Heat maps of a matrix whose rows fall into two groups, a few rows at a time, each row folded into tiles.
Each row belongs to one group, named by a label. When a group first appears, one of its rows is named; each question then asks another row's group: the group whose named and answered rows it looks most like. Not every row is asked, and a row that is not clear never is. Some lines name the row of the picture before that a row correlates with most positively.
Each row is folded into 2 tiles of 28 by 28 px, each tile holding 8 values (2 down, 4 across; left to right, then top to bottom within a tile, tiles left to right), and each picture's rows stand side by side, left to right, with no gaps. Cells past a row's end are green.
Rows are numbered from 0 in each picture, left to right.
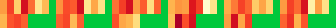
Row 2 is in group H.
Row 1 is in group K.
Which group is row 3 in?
K
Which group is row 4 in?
K
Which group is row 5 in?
K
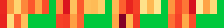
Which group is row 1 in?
K
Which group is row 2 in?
K
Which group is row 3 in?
K
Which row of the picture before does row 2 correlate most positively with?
4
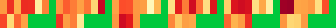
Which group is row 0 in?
H
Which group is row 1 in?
H
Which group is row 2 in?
K
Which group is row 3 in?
H
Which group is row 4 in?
K
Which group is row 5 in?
H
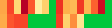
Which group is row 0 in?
K
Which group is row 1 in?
H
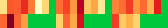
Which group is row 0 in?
K
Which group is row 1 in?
K
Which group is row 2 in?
H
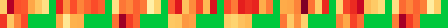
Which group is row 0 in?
K
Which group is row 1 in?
H
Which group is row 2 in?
K
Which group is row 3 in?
H
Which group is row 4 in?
H
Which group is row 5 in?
H
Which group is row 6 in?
K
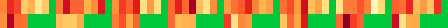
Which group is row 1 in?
H
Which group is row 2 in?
K
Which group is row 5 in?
K
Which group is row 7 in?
H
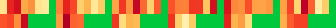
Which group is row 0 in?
K
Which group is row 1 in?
K
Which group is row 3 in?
H
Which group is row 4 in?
H
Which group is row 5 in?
K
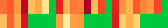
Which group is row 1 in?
H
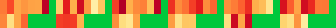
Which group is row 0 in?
H
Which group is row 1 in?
K
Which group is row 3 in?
H
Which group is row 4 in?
K
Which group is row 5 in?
H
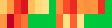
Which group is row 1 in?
H
